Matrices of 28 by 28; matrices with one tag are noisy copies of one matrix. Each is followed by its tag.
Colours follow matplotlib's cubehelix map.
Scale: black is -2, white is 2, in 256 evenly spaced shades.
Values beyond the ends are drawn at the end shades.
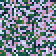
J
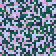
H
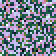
H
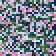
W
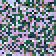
W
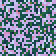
H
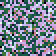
J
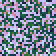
H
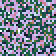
H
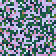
H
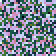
H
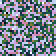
H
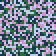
J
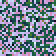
W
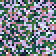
J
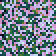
J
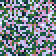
J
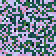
W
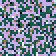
H
